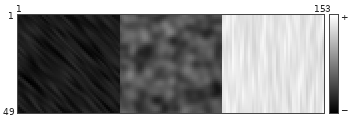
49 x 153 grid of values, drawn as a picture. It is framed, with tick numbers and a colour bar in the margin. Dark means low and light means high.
It is made of 1 by 3 panels. Panel 1,1: very low, slanting down to the right, faint in contrast. Panel 1,2: low, blotchy. Panel 1,3: very high, streaked downward, faint in contrast.
